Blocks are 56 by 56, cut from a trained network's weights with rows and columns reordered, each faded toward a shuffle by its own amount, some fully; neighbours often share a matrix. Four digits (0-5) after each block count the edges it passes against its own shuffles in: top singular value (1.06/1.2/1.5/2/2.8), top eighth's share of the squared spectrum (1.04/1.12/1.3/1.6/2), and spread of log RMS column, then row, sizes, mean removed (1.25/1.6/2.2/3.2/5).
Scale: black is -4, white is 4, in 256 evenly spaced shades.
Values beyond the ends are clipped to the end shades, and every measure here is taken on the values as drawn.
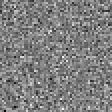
2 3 1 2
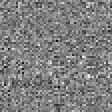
3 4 2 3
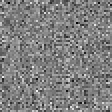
3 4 2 2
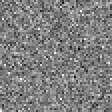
0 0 0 0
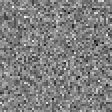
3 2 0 0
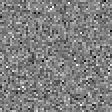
0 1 0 0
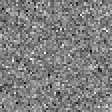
0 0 0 0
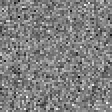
0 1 0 0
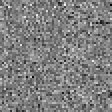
2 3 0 1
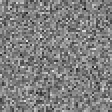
2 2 0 0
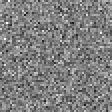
0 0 0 0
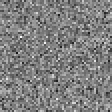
2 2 0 0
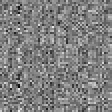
4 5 3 2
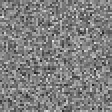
0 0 0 0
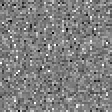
1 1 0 0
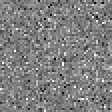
0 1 1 0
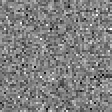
0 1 0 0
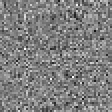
3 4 2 2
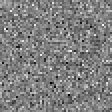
2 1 0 0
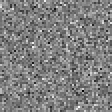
0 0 0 0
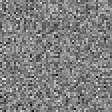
3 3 2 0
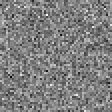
0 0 0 0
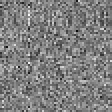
3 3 2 1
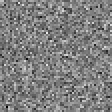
2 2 0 0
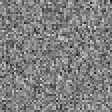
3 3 1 0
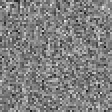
1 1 0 0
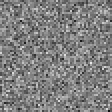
2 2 0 0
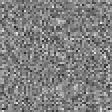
3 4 2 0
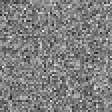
2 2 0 0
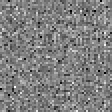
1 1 0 1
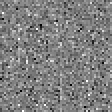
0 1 0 0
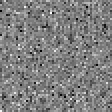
1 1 0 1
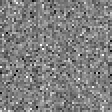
1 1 0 1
